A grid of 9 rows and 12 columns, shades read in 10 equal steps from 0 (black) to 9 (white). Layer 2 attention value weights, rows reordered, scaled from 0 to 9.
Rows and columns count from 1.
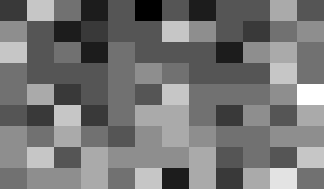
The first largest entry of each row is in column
2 7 1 11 12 3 3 2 11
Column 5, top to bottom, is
3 3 4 4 4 4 3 5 4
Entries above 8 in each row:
0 0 0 0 1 0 0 0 0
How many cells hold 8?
1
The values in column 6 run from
0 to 7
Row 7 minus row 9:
1 -1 1 -2 -1 -2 5 -1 2 -2 -3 1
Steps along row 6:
down up down up up same down down up down up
